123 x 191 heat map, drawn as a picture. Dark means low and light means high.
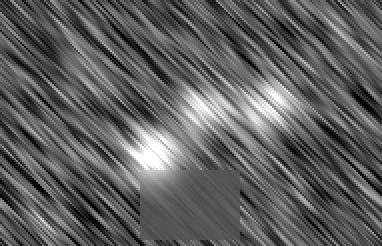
Calmest part: bottom middle. Ninth with the highest average: centre. Average level on the scale: 40%. Odd rows or columns: none. Mirror symmetry: none. Odd patch: calmer, in the bottom middle. Bumps: three.
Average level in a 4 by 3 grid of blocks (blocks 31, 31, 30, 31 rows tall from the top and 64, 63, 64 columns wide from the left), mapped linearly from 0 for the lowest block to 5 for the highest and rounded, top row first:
0 0 1
1 3 3
1 5 0
0 0 0
